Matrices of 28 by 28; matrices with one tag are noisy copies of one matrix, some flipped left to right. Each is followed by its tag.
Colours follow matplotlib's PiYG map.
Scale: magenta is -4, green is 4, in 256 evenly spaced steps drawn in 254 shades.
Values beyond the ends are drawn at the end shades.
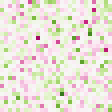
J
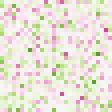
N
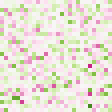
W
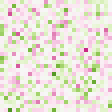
N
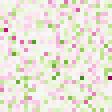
N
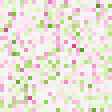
N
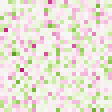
N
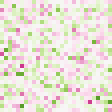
W
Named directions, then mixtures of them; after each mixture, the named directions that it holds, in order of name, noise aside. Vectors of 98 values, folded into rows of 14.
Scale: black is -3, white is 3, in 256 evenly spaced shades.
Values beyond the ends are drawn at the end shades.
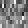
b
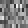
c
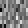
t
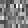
c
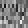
b, c, t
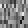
b, c, t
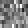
b, c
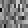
b, c, t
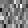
b, c, t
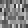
c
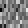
t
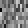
c, t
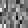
t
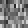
c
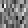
b, t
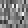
b, c, t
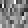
b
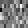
b, c, t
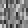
c, t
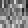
b, c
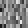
t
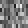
c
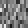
t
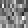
b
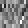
b, t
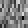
b, c, t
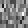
b, c, t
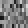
b, c
